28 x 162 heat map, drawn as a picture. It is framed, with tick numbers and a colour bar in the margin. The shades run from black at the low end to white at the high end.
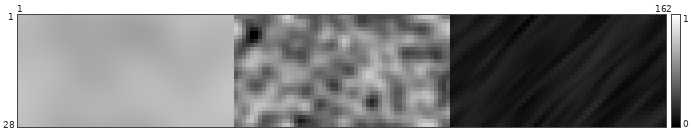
It is made of 1 by 3 panels. Panel 1,1: high, smooth, faint in contrast. Panel 1,2: middling, blotchy, strong in contrast. Panel 1,3: very low, slanting up to the right, faint in contrast.
